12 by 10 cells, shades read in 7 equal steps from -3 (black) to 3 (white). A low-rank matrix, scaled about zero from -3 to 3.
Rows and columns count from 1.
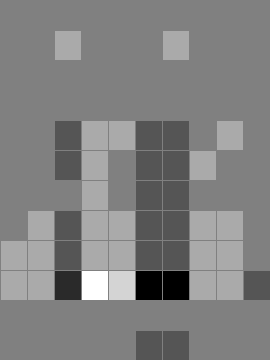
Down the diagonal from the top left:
0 0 0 0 1 -1 -1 1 1 -1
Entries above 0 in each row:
0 2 0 0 3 2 1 5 6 6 0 0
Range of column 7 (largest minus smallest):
4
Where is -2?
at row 10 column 3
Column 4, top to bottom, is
0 0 0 0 1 1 1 1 1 3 0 0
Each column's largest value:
1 1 1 3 2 0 1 1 1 0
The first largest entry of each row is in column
1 3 1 1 4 4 4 2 1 4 1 1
